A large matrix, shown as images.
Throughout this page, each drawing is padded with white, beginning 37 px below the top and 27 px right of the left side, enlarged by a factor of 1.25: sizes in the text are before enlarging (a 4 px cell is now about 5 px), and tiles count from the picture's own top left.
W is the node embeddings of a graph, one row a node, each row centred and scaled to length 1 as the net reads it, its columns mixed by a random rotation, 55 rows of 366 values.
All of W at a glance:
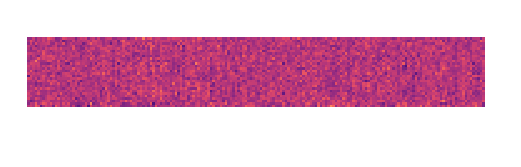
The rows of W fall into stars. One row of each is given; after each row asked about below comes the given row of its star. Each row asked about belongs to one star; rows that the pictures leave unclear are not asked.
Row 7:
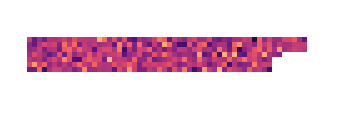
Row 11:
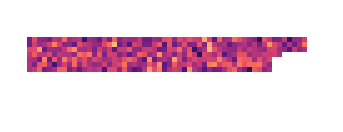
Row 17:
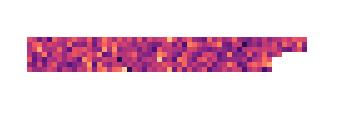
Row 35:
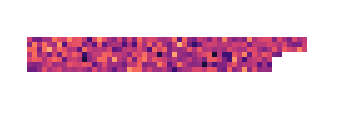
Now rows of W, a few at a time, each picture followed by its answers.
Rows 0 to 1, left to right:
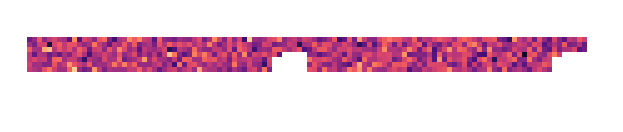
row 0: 35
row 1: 17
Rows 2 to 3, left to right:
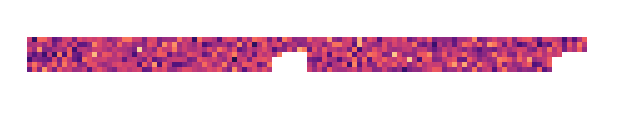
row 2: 7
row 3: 11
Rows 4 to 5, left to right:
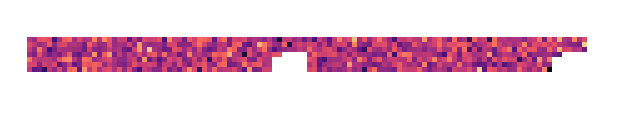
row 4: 7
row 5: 35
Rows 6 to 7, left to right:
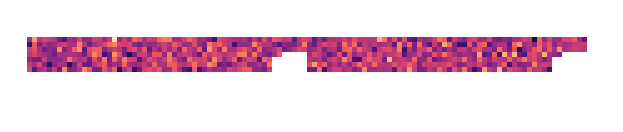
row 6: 11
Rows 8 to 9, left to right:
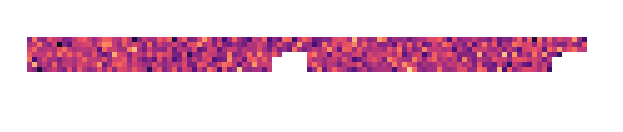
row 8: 17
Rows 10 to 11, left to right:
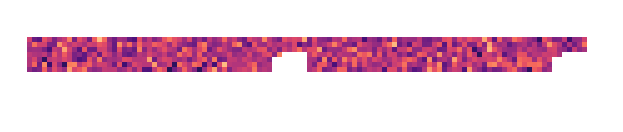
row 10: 7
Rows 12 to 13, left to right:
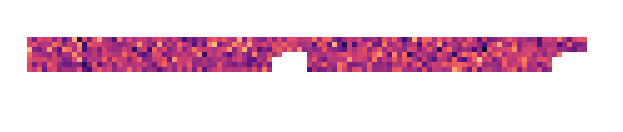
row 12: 35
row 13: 11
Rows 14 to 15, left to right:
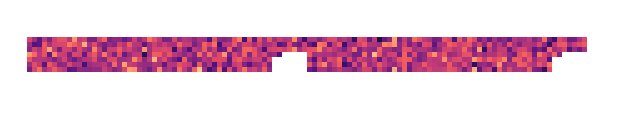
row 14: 35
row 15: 11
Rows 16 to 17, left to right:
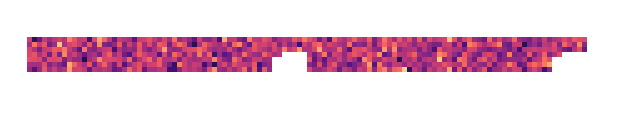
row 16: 35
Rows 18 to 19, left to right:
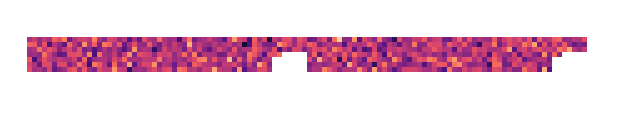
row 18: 17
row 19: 35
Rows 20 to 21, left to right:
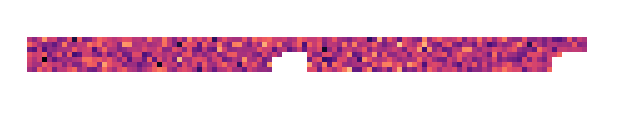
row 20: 7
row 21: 7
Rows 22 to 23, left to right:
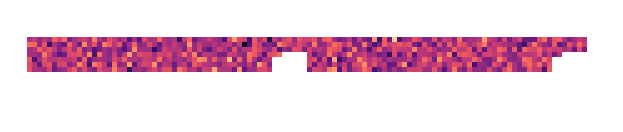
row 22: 17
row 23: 11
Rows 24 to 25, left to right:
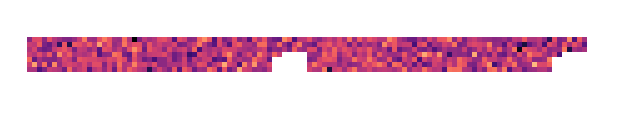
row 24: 7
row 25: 17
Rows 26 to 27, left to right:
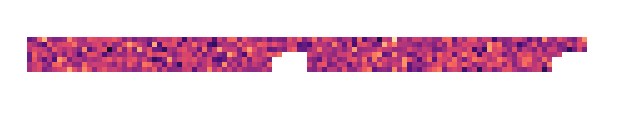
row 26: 7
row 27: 11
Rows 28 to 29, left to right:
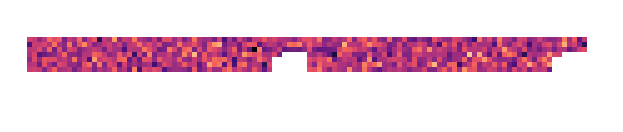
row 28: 11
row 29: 7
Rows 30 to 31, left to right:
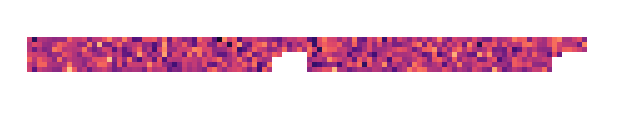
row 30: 7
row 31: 35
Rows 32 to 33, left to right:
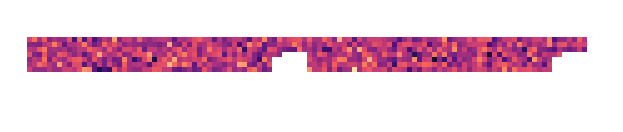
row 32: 11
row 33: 7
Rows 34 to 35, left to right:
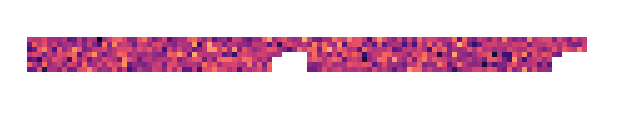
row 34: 11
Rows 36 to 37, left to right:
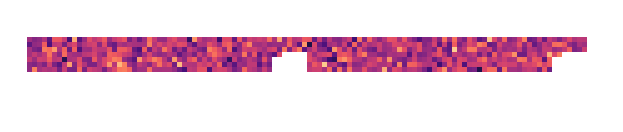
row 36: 35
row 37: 7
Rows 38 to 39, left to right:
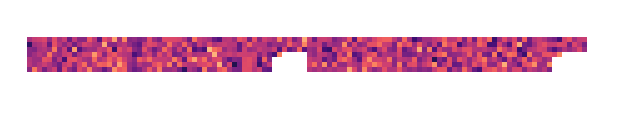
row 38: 11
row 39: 7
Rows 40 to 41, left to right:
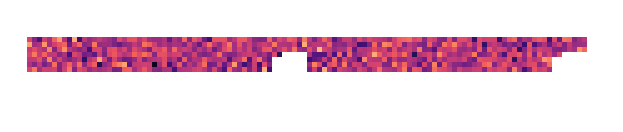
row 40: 35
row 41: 17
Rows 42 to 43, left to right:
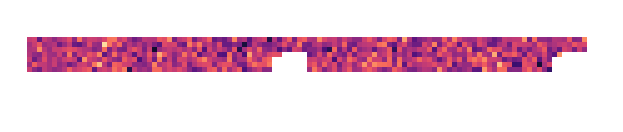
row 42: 17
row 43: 7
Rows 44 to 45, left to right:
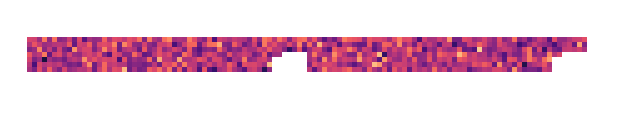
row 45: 17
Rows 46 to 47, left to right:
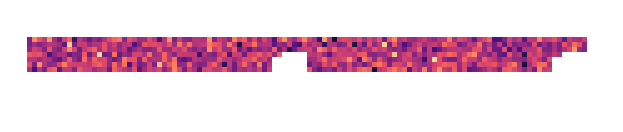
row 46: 11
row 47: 17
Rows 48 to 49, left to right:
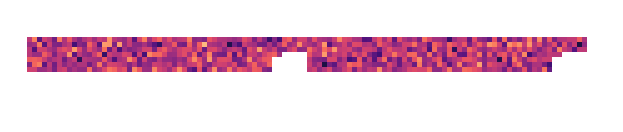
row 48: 17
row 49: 35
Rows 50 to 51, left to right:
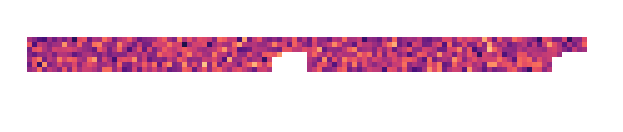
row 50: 7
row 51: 11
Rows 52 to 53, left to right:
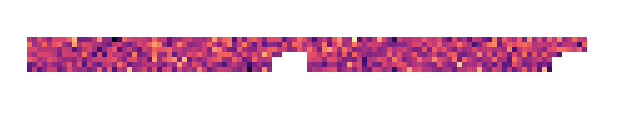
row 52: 35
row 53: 35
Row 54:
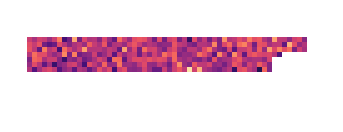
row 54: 35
